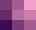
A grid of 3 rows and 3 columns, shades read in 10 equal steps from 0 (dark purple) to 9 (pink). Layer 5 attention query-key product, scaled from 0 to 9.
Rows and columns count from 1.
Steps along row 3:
up up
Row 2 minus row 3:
2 3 2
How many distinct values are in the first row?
3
